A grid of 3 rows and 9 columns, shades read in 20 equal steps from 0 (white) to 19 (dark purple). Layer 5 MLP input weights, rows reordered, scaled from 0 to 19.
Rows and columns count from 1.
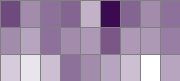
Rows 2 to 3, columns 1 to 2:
9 7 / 4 2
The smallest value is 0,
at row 3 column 8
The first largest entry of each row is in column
6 6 4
